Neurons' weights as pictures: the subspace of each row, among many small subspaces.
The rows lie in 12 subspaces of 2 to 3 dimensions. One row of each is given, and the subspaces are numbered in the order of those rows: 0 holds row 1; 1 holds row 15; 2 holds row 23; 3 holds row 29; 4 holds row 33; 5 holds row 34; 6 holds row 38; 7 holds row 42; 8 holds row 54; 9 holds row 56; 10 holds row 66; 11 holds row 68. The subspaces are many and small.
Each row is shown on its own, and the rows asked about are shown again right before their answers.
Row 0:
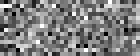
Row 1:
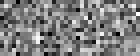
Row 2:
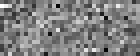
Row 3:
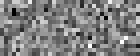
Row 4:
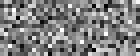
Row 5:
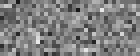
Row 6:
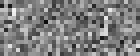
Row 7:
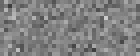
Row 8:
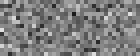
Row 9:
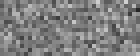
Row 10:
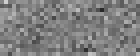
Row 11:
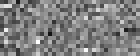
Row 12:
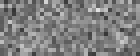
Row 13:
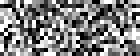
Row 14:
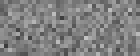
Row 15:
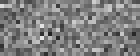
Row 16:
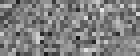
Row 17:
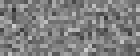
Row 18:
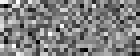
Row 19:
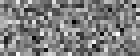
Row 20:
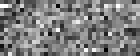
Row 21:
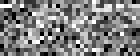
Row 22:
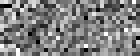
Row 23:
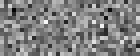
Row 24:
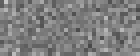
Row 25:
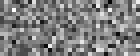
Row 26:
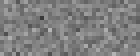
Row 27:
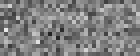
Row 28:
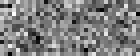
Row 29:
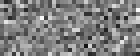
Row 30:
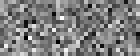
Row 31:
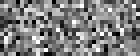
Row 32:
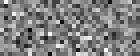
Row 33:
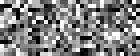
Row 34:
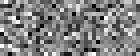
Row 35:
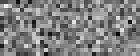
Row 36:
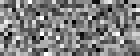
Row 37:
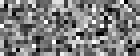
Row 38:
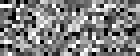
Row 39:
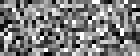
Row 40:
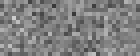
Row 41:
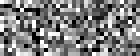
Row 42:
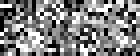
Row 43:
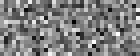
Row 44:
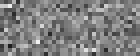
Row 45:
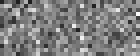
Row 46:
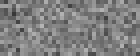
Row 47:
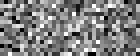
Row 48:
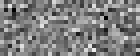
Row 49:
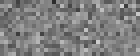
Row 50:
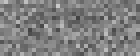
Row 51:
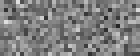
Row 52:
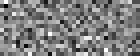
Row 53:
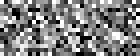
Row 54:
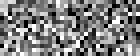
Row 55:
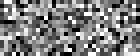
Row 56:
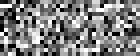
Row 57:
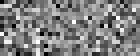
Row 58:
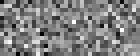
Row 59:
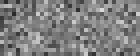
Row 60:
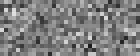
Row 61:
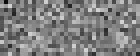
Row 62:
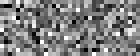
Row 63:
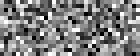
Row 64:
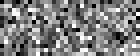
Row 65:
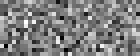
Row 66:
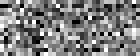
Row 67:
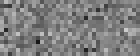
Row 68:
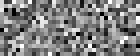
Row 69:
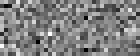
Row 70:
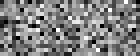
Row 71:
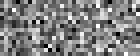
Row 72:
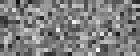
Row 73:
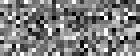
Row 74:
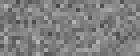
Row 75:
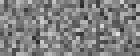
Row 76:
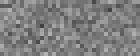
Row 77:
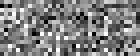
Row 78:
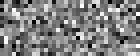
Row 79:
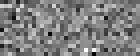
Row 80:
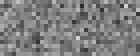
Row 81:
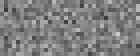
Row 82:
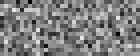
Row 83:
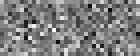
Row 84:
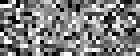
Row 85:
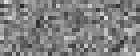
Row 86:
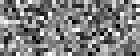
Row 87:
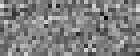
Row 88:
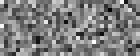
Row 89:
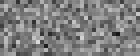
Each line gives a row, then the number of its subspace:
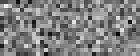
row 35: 6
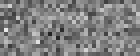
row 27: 2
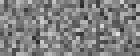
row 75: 0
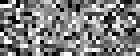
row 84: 5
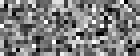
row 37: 2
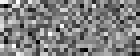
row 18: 4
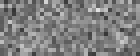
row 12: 7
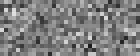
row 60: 11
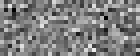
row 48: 9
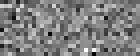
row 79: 6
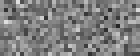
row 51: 3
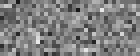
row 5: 0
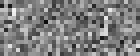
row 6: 2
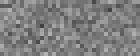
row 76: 1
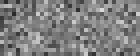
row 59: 7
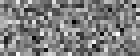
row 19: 10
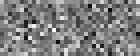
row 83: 8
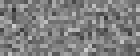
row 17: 6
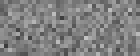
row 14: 8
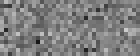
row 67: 11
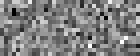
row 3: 11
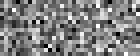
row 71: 2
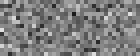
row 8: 5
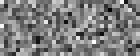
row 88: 2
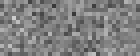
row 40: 5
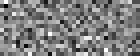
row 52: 4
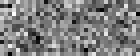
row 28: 7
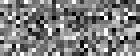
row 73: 8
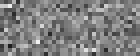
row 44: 9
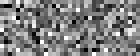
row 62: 6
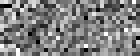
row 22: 4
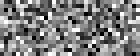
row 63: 3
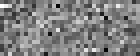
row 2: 10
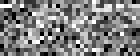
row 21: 1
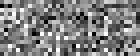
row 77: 2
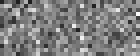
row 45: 4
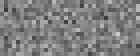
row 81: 9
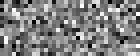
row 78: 11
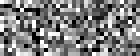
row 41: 6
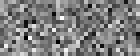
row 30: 8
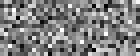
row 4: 2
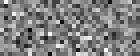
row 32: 4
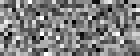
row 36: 1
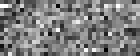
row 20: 10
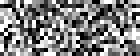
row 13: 1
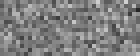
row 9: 1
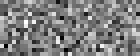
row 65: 8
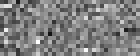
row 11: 11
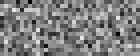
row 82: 6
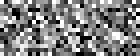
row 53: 4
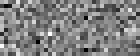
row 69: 11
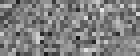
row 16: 0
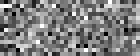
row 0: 4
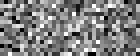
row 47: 5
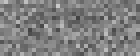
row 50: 8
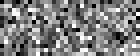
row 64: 4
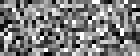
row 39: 1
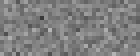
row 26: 8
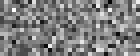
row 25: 2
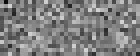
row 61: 7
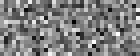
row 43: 10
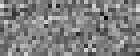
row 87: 10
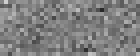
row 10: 0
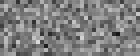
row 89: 9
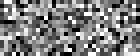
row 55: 3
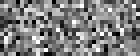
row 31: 10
